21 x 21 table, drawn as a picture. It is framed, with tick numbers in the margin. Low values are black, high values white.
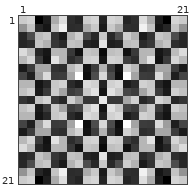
Seam: none. Odd rows or columns: none. Histogram: two levels. Slope: none. Mirror symmetry: left to right and top to bottom. Average level on the scale: 50%.
